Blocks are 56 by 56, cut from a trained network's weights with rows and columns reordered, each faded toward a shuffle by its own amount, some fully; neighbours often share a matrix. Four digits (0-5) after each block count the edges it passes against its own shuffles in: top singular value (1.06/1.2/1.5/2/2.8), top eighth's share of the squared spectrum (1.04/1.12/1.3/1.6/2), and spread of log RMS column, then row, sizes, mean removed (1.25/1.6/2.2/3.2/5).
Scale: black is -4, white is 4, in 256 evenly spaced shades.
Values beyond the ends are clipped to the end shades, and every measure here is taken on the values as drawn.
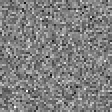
0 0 0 0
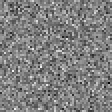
0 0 0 0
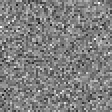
0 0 0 0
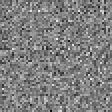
3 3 1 2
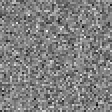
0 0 0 0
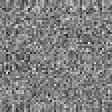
3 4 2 2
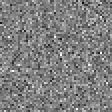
1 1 0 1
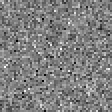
0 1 0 0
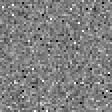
1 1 0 0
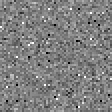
0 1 0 0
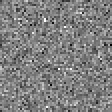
1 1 0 1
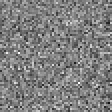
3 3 1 2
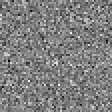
2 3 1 1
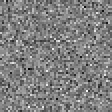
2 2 0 0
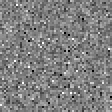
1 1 0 0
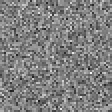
1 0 0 0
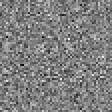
3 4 1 2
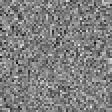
3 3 1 1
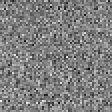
3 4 0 2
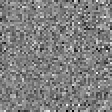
3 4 2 2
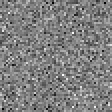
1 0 0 0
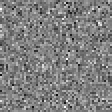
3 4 1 2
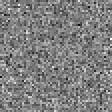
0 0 0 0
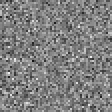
2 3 1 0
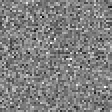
2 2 0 1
